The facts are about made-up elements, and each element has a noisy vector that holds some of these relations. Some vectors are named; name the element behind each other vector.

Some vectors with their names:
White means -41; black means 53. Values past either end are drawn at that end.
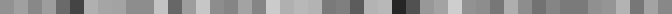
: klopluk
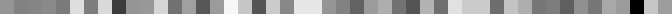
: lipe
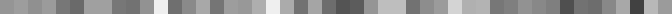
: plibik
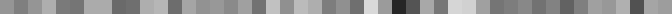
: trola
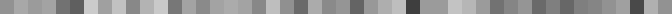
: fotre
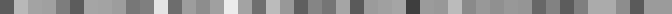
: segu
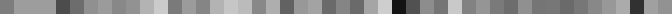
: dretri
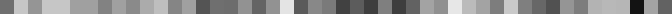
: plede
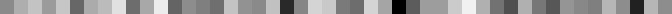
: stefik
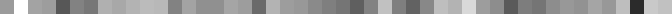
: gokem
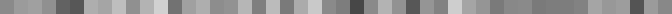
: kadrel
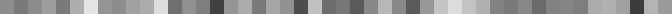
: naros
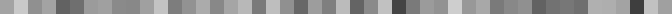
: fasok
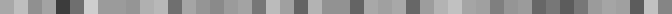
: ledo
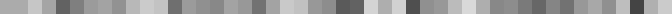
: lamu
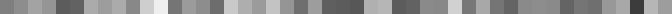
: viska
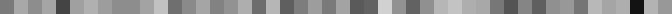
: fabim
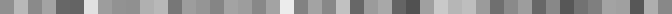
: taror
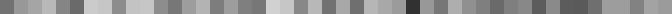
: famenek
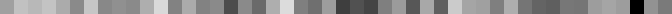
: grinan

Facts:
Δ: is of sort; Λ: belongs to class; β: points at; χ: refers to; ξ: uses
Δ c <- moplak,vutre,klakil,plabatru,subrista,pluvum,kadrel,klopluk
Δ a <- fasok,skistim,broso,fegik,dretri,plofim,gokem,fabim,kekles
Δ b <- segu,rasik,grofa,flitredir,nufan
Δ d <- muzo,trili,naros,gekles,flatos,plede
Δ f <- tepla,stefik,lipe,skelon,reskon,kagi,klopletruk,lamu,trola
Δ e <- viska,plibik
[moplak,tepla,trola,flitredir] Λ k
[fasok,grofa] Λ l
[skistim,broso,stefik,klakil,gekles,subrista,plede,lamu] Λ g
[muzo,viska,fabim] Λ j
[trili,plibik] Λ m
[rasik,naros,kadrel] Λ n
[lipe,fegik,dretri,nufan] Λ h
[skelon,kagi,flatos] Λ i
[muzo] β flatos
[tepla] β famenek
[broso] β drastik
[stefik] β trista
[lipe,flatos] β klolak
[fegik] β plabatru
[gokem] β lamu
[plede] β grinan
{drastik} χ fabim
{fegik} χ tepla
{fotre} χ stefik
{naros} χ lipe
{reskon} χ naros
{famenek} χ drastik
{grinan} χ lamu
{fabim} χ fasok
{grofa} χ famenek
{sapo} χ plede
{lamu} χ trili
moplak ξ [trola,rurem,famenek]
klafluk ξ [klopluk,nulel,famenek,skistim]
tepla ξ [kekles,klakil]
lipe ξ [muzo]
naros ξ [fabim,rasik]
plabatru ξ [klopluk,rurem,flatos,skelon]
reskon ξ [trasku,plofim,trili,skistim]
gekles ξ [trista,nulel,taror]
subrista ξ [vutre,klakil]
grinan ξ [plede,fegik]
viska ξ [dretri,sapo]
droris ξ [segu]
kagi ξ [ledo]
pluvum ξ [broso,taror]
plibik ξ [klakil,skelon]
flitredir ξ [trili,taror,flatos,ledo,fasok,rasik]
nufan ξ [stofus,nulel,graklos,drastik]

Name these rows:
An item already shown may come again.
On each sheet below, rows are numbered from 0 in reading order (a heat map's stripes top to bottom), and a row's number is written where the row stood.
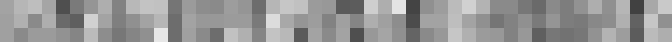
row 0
lamu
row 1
rurem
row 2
flitredir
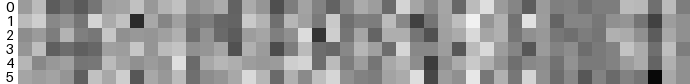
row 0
broso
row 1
flatos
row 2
trili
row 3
broso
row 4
klafluk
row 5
klolak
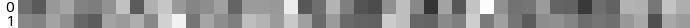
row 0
tepla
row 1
viska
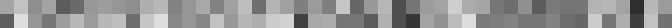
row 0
fasok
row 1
fegik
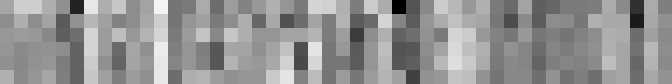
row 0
trista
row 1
fabim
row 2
pluvum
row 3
gekles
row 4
gekles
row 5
klafluk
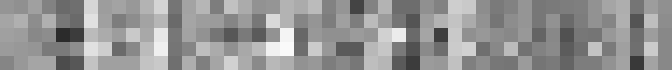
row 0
pluvum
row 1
rurem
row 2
drastik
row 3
plabatru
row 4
sapo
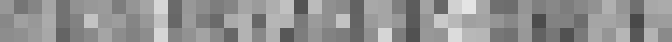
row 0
reskon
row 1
rasik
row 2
kekles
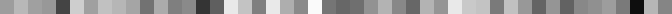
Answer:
muzo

